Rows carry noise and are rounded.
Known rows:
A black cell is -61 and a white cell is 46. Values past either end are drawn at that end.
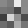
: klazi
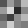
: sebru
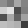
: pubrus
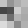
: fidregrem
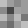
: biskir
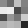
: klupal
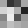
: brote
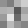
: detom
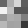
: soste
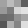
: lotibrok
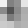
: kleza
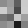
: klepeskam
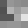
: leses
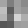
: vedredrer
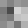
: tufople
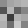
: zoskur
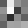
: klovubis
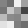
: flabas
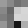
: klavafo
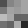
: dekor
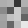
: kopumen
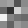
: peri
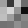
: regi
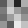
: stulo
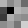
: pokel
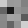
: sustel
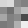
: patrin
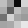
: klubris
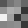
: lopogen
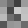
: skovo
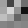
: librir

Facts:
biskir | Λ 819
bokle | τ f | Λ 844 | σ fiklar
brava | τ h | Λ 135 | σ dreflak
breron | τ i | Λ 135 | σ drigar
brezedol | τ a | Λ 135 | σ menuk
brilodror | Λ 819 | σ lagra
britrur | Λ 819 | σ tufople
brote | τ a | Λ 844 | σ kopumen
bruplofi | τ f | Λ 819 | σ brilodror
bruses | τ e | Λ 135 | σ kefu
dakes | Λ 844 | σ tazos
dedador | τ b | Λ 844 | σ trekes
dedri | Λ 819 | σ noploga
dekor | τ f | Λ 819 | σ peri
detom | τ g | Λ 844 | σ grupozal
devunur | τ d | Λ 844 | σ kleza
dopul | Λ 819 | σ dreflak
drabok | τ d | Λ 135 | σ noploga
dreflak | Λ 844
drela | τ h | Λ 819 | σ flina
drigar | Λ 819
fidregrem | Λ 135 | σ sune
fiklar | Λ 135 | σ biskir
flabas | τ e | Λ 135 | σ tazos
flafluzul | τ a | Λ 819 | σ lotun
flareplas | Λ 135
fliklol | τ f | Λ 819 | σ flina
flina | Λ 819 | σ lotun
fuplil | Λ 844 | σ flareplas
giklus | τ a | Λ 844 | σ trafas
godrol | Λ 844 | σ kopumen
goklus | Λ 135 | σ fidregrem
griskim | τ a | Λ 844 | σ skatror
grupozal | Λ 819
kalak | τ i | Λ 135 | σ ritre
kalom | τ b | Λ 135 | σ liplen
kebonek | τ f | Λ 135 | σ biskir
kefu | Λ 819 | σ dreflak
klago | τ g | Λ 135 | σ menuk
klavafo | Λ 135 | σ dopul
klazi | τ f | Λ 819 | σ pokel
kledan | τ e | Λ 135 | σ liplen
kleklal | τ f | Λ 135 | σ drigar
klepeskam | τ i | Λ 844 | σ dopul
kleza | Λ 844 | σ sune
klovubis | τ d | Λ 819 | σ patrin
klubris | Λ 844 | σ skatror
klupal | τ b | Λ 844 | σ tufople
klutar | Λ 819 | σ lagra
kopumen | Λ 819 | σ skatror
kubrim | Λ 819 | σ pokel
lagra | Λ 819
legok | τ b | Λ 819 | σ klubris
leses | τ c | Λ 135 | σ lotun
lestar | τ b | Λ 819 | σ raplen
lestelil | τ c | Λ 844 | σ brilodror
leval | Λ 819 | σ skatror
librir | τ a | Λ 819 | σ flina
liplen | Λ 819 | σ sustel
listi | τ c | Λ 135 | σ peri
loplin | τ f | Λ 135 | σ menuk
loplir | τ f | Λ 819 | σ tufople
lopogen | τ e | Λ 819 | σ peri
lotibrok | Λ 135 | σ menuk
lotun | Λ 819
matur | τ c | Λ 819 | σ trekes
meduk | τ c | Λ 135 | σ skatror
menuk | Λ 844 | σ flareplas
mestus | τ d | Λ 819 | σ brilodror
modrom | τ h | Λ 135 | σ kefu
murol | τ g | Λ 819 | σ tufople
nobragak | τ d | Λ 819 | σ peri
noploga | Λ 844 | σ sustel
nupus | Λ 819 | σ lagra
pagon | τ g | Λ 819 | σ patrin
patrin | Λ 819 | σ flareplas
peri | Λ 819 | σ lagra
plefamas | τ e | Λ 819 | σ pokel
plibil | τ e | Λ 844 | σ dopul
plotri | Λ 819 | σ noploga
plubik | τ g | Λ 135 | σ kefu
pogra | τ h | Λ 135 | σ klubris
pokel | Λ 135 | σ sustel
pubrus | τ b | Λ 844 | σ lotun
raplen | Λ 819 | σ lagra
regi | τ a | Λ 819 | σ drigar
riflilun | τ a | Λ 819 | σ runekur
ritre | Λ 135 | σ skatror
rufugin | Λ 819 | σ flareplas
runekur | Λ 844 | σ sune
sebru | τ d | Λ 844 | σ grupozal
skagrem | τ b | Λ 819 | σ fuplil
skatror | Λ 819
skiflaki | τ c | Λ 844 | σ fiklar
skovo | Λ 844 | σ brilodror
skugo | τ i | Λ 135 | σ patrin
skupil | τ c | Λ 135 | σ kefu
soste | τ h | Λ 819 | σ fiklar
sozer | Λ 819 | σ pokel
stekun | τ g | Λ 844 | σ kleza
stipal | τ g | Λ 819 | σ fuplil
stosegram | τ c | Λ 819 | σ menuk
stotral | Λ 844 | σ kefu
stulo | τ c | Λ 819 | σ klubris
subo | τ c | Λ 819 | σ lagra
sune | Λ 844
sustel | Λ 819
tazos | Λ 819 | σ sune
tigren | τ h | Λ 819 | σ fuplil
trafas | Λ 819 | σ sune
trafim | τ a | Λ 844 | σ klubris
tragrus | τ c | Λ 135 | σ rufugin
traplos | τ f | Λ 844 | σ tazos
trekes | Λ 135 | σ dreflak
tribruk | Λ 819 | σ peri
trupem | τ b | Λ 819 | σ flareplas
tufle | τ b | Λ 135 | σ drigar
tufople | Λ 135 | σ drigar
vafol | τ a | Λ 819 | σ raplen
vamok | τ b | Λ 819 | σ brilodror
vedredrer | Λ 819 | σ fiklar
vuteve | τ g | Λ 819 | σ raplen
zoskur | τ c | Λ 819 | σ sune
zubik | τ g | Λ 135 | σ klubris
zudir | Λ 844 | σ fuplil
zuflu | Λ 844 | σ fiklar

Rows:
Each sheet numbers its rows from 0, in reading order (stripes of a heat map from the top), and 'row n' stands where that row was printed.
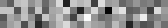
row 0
bokle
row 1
matur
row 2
giklus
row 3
riflilun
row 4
plibil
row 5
tribruk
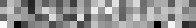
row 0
modrom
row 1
listi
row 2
lestelil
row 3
loplin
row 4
dakes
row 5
plubik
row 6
brava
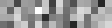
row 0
leval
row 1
brezedol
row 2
stotral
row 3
godrol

